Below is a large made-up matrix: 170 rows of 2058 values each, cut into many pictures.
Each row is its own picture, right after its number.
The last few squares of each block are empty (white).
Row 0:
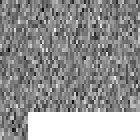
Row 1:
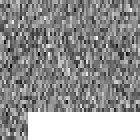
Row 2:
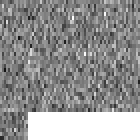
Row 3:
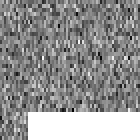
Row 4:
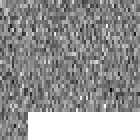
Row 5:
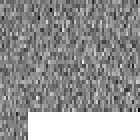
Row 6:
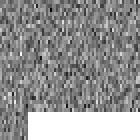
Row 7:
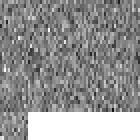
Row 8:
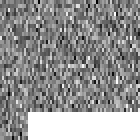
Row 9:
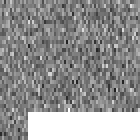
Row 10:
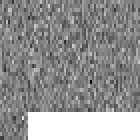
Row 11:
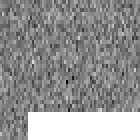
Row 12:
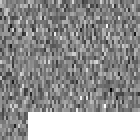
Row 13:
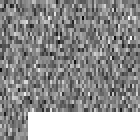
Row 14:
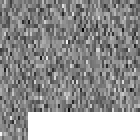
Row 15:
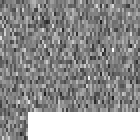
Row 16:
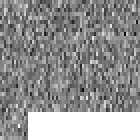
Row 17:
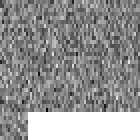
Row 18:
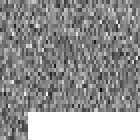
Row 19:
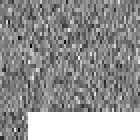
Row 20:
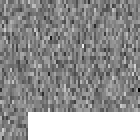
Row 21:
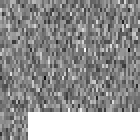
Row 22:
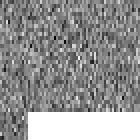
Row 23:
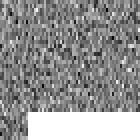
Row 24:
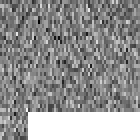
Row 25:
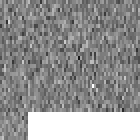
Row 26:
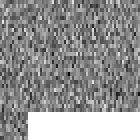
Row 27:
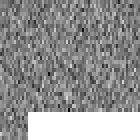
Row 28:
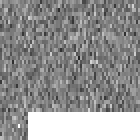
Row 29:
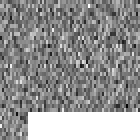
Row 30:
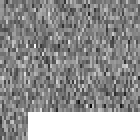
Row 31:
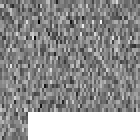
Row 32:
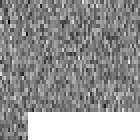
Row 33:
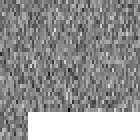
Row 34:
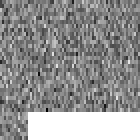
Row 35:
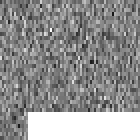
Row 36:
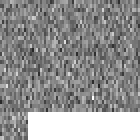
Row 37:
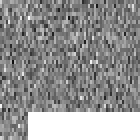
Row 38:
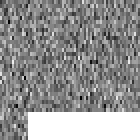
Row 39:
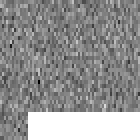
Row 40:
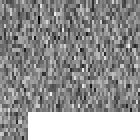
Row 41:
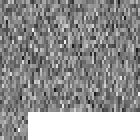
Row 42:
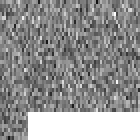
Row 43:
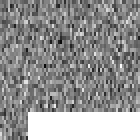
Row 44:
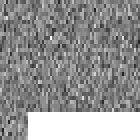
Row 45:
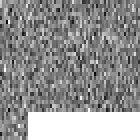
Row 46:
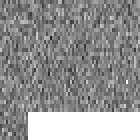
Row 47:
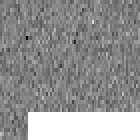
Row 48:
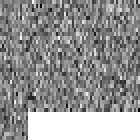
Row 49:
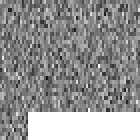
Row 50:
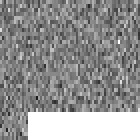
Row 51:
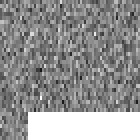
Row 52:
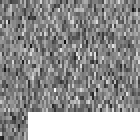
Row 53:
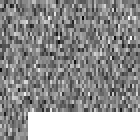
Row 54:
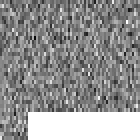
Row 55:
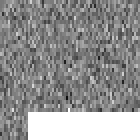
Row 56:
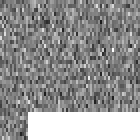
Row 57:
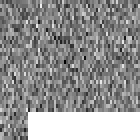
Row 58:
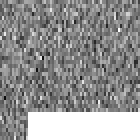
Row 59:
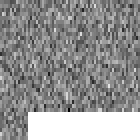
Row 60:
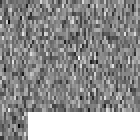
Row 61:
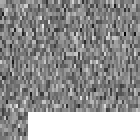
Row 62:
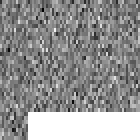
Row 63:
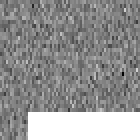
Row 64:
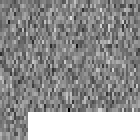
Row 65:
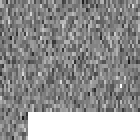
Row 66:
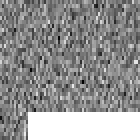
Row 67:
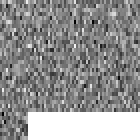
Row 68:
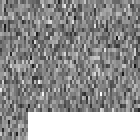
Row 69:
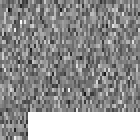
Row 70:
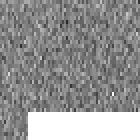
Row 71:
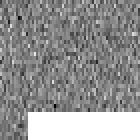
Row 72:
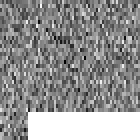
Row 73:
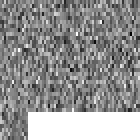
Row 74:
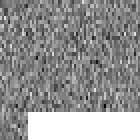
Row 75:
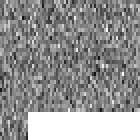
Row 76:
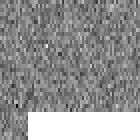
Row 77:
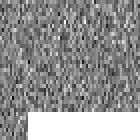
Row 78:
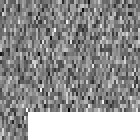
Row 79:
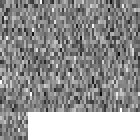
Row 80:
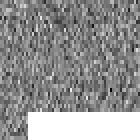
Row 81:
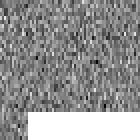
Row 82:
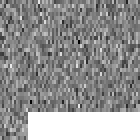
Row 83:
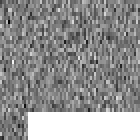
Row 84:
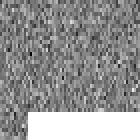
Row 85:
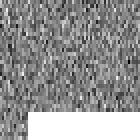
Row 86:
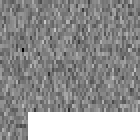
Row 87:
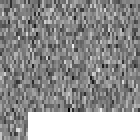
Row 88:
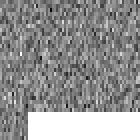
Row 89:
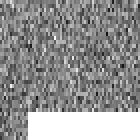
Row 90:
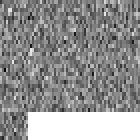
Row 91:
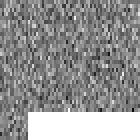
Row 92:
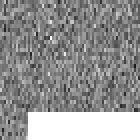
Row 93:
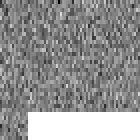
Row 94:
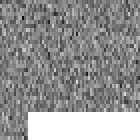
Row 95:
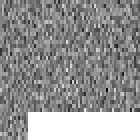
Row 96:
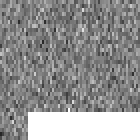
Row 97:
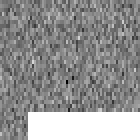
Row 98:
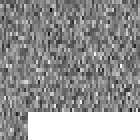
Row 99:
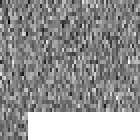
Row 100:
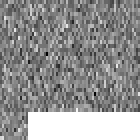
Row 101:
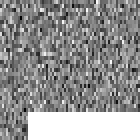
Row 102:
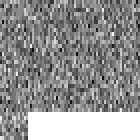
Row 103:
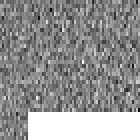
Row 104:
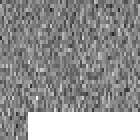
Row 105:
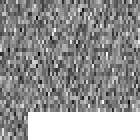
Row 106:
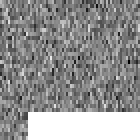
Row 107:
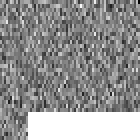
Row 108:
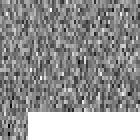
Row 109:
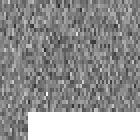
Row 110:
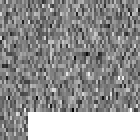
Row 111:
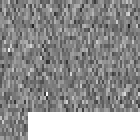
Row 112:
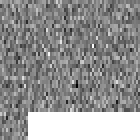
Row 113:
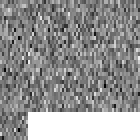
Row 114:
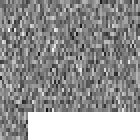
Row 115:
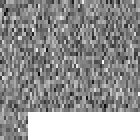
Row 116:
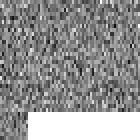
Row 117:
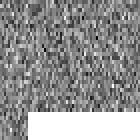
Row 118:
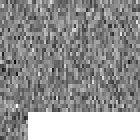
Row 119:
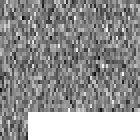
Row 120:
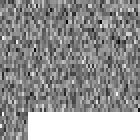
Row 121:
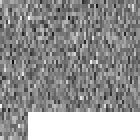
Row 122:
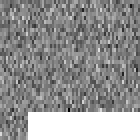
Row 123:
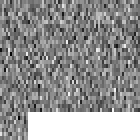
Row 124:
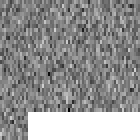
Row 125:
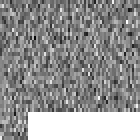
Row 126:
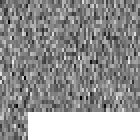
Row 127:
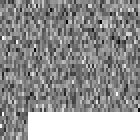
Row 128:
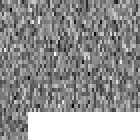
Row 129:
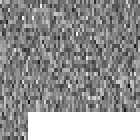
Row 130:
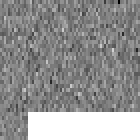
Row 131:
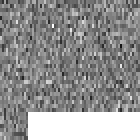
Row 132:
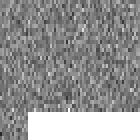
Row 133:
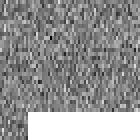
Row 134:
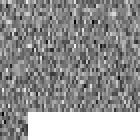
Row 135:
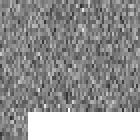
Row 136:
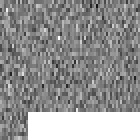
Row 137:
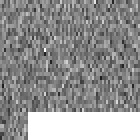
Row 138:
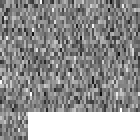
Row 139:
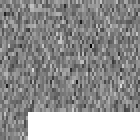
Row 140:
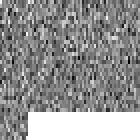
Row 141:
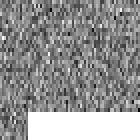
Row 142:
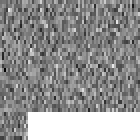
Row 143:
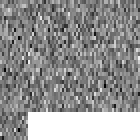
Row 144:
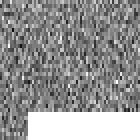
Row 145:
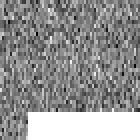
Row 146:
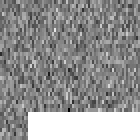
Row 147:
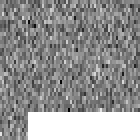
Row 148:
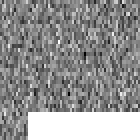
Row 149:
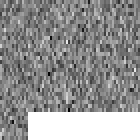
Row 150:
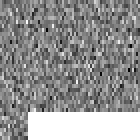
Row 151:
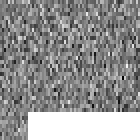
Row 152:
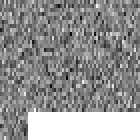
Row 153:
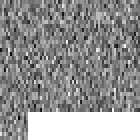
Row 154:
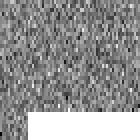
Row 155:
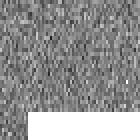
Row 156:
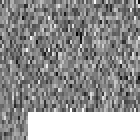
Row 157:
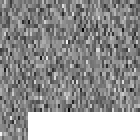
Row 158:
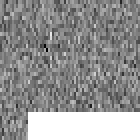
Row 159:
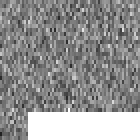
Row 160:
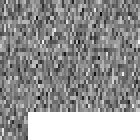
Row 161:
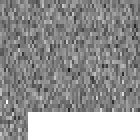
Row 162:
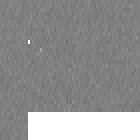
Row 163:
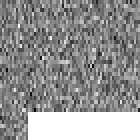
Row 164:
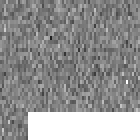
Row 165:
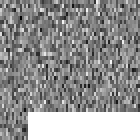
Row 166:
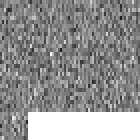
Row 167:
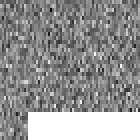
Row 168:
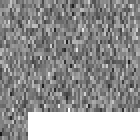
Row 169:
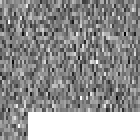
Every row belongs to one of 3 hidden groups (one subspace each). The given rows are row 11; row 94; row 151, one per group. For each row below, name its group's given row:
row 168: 11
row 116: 151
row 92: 11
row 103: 94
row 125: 94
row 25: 151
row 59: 11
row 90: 151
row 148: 94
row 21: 11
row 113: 151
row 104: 94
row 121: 151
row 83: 151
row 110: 94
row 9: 11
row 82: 94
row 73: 94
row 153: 11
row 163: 94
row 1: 94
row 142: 151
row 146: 11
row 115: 151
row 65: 151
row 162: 11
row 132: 11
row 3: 94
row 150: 94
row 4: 151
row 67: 94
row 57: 94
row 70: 94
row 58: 94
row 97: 11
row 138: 151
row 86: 11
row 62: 11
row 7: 151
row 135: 11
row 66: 94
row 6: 94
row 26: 151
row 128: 94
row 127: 94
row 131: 94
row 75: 11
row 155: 11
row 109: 94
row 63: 11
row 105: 11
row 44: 11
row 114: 151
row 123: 11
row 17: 151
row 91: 11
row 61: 151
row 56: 94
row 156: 94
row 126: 151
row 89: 94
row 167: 94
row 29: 94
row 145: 11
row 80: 151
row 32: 151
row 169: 151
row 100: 151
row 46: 11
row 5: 94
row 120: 94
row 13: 94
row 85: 151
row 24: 94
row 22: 151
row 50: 94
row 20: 11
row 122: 11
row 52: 151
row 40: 94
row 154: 11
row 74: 151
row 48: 94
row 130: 151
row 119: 11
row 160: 11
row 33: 11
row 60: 151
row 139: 94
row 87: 11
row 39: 151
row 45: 151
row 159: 11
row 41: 151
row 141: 94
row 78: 11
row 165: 94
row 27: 11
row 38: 151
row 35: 151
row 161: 11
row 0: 11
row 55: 11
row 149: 11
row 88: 94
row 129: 94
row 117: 94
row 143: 151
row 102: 151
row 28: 151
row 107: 94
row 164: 11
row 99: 151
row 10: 151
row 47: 11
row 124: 11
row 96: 11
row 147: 11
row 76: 94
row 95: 11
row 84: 11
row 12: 151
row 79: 151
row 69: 151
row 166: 151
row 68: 11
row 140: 151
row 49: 151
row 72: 94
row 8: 94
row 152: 94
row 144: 94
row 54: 94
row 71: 151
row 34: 151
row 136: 151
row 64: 11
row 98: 94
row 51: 94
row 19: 151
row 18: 94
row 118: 151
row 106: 151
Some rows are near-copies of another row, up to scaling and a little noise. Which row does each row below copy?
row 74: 81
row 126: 38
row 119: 75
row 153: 123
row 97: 11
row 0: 62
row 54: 125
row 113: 143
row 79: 138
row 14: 157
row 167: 98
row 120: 127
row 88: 6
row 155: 46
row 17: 34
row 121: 37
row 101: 165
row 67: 134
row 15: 56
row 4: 12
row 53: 13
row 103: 5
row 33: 146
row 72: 57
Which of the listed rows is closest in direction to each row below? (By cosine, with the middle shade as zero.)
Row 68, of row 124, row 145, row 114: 145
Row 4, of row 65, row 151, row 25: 65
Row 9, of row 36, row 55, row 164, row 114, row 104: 55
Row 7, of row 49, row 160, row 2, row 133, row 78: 49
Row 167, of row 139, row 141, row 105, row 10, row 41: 141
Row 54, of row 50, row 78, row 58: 50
